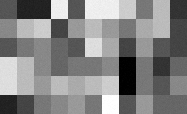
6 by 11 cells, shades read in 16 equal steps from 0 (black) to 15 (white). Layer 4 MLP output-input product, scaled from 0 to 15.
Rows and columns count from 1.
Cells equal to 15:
1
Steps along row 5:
down down up down up up down up down up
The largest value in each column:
13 11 12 14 10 14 15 12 10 11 8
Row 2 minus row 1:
3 9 10 -10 4 -3 -5 -5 3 0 1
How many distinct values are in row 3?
8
